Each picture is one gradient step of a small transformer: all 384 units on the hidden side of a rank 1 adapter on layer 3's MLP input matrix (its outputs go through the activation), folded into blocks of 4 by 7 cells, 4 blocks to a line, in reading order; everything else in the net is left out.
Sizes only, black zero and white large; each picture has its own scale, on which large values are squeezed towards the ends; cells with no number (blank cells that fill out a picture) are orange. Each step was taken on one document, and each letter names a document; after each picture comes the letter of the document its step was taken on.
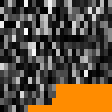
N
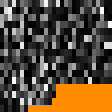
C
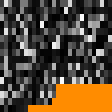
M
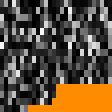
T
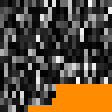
N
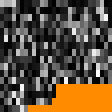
T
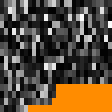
C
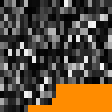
M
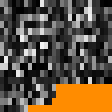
T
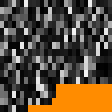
N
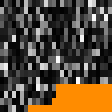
N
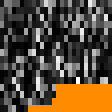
N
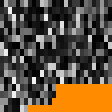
C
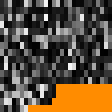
C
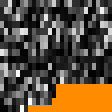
C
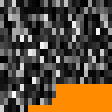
T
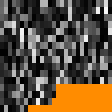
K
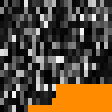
N
